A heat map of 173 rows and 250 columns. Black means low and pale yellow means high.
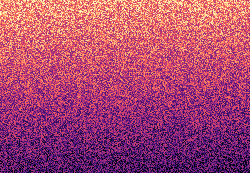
Odd rows or columns: none. Slope: up to the top. Average level on the scale: 50%. Grain: fine.
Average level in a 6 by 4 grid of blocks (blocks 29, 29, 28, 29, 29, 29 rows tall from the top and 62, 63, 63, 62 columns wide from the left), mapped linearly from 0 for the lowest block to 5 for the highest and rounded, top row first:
5555 / 4444 / 3333 / 2222 / 1111 / 0000
